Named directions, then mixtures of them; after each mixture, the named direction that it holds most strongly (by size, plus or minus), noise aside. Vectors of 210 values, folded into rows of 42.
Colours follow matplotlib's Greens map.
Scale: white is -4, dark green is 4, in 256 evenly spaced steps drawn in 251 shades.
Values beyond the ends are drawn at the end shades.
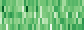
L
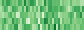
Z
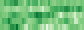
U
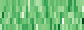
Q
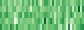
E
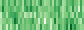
E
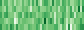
E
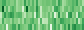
L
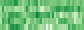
U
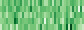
E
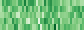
Z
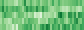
U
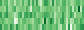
E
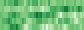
U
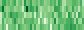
L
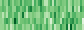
E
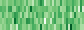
E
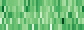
L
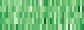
E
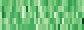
Q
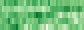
U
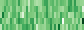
Q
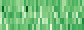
L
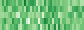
Z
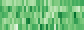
Z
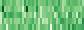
L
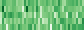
L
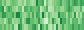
Z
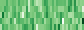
Q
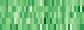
E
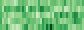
U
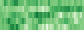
U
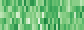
Z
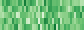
Z
